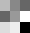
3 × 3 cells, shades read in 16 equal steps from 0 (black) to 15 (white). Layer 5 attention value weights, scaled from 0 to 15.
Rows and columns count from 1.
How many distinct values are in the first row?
3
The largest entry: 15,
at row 2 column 3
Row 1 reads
11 8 6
